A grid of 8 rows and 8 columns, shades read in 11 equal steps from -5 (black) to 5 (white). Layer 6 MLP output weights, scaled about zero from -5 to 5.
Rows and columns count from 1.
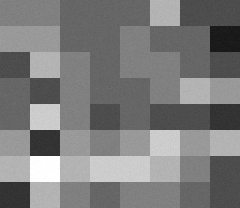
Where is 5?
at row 7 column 2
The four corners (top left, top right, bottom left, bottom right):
0 -2 -3 -2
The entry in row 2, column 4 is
-1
